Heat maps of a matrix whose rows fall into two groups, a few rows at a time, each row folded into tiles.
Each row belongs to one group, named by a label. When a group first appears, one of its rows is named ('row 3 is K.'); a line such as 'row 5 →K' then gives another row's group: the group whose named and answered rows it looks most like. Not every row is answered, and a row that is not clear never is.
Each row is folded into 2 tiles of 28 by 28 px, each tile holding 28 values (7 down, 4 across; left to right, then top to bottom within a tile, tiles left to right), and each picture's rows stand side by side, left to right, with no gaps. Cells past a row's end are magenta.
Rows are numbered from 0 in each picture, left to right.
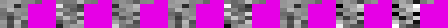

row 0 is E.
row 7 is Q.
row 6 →Q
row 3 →E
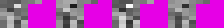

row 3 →E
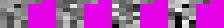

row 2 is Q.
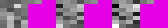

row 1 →Q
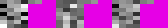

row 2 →Q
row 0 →Q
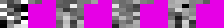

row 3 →E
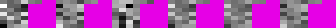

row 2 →E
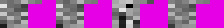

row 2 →E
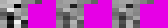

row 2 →E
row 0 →E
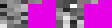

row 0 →Q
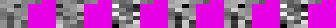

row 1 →Q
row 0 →E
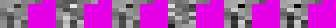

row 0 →E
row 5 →E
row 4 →E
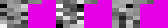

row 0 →Q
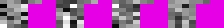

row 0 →Q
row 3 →E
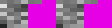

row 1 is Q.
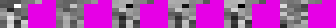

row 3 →E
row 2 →E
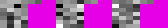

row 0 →E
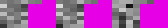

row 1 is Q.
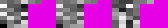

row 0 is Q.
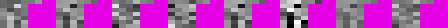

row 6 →E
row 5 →E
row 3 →Q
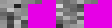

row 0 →E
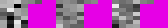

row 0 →E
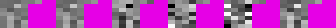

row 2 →E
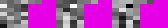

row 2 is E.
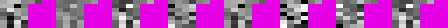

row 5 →Q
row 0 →E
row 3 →Q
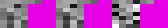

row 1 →E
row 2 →Q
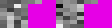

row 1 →Q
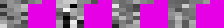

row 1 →E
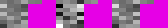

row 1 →Q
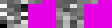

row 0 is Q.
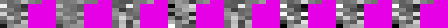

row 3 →Q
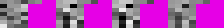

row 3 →E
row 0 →Q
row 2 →E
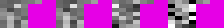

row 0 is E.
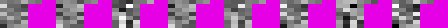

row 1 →Q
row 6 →E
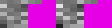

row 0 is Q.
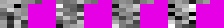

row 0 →E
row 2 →Q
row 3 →Q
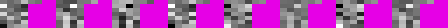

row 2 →E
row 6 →Q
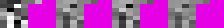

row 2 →E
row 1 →E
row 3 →E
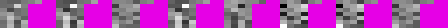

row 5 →Q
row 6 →Q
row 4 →E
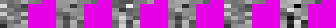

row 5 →E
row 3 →E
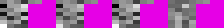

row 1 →Q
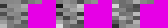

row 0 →Q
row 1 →Q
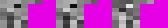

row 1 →E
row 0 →E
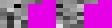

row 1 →Q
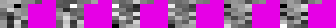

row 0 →E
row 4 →Q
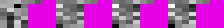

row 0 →E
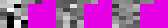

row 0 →E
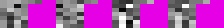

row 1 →Q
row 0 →E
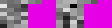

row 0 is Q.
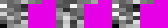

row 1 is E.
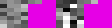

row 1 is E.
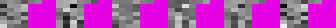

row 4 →E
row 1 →E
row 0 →Q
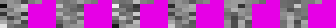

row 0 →Q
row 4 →E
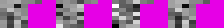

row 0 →E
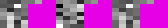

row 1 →Q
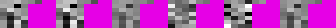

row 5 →E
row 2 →E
